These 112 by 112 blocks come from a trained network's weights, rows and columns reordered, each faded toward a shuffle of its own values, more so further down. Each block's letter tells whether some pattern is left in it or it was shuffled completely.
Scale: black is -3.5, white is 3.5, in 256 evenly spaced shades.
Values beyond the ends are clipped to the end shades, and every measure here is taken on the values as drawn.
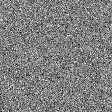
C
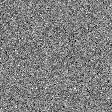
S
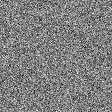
C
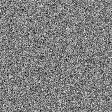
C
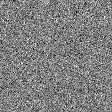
S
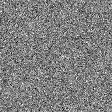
S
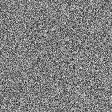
C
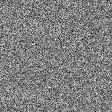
S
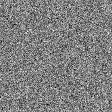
S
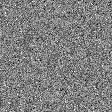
S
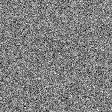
C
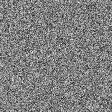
C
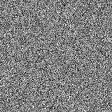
C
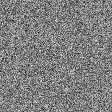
S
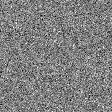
S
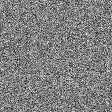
S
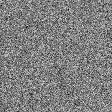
S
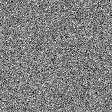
S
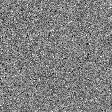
C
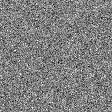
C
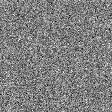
S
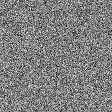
S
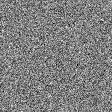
S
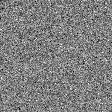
S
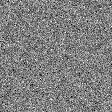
S
